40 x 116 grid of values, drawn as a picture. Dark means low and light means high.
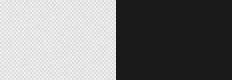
The table splits into one row of 2 panels. Panel 1,1: very high, checkered, faint in contrast. Panel 1,2: very low, flat.
